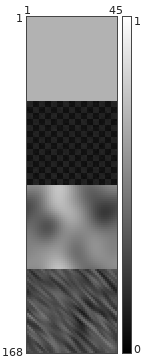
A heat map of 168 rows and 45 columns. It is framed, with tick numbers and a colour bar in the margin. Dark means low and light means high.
It is made of 4 by 1 panels. Panel 1,1: high, flat. Panel 2,1: very low, checkered, faint in contrast. Panel 3,1: middling, smooth, strong in contrast. Panel 4,1: low, slanting down to the right.
